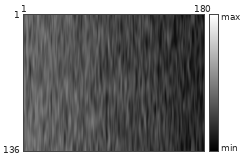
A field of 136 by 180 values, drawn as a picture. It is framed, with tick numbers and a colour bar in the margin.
Slope: up to the left. Average level on the scale: 30%. Grain: streaks running down.
